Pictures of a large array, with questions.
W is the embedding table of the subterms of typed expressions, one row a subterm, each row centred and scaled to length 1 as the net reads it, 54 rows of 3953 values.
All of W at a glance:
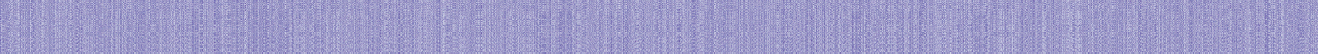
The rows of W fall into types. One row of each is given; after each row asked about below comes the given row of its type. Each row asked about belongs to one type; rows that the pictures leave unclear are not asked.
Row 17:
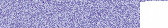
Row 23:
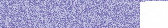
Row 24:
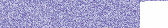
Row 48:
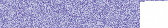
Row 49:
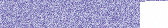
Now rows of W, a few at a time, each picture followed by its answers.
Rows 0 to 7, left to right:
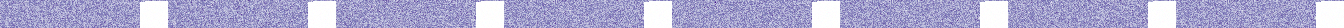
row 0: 23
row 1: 23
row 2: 49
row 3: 23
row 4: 17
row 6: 24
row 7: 23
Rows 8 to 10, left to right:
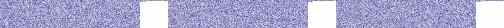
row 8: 23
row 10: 23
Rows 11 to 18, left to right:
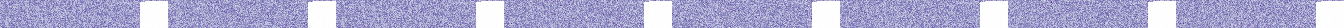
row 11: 23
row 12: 48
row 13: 23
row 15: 24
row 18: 17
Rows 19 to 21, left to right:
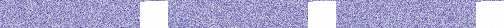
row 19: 48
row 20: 24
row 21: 49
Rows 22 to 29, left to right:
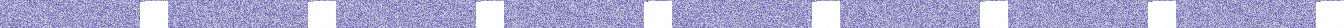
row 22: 24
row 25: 48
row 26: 49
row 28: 48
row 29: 48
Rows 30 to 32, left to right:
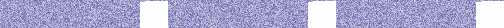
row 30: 24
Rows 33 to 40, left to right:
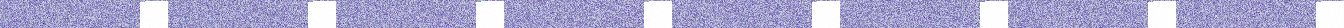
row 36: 24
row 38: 49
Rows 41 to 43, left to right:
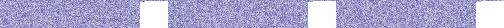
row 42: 23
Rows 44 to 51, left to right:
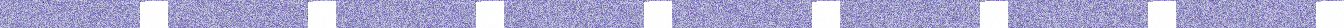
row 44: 17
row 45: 24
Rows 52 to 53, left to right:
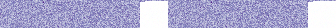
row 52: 17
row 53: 17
